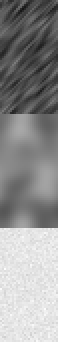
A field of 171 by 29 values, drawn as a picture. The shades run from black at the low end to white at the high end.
It is made of 3 by 1 panels. Panel 1,1: low, slanting up to the right. Panel 2,1: middling, smooth. Panel 3,1: very high, fine-grained, faint in contrast.
